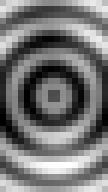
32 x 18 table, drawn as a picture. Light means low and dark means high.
Rings spread out from the centre. The middle left is the ninth with the highest average. The bottom middle is the ninth with the lowest average.
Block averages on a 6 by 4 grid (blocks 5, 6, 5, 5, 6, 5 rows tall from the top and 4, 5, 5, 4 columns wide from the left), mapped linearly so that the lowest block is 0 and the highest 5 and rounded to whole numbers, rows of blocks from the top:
1321 | 2431 | 3553 | 4544 | 3212 | 1001
